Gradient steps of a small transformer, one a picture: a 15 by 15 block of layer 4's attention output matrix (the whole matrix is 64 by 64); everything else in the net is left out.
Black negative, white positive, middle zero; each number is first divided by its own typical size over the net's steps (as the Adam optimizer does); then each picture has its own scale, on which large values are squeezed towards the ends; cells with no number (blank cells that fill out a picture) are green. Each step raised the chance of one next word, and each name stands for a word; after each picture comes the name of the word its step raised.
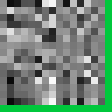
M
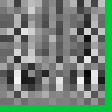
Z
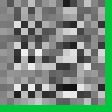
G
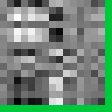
M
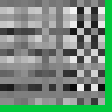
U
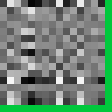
M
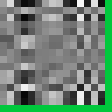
M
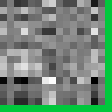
M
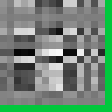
Z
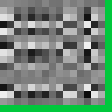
G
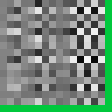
U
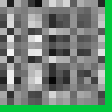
Z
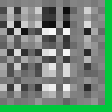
U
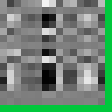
Z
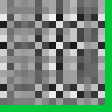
G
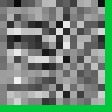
G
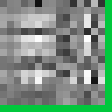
Z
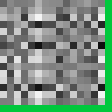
G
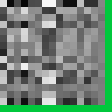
M
